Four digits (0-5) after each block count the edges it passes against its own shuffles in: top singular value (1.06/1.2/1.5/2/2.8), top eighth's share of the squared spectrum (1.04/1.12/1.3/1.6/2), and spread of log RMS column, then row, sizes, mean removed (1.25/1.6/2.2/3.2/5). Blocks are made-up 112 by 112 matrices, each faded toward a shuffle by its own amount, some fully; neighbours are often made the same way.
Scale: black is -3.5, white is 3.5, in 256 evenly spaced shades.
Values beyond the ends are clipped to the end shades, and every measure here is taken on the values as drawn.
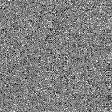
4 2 1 1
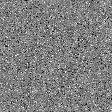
0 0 0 0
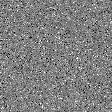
2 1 0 0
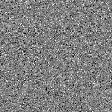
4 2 1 1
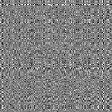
5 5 4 4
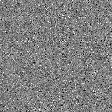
3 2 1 1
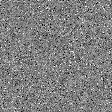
2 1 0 0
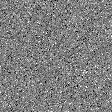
1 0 0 0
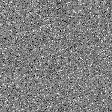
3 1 0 0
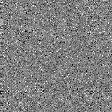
4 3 1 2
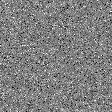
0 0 0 0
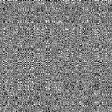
5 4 3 3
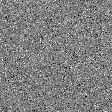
2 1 0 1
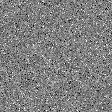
2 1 0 0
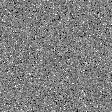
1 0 0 0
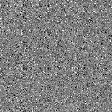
4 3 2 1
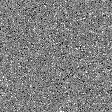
1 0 0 0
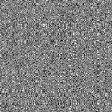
5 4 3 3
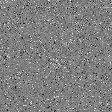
1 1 0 0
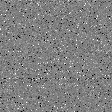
2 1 0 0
